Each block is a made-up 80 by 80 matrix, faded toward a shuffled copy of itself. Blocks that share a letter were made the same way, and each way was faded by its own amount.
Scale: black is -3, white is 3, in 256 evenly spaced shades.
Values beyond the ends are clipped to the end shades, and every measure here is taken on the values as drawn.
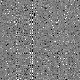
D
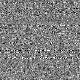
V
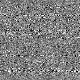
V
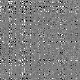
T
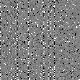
D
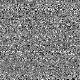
V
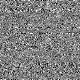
V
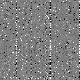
D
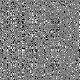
D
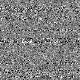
V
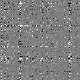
T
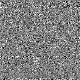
V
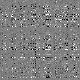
T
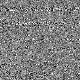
V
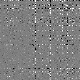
T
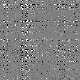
T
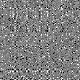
D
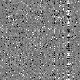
D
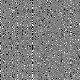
D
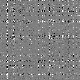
T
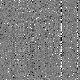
D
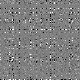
T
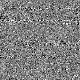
V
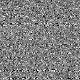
V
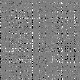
T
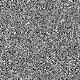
V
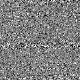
V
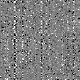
D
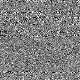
V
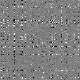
T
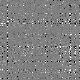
T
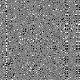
D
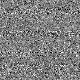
V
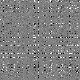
T
